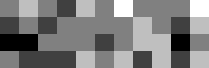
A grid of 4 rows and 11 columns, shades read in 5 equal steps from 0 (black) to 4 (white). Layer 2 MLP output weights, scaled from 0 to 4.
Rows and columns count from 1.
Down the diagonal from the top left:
2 2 2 1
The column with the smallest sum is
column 10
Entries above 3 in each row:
2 0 0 0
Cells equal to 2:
19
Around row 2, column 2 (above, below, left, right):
3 0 1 1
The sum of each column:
5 6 6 6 10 7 11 9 10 4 12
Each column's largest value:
2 3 2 2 3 2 4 3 3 2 4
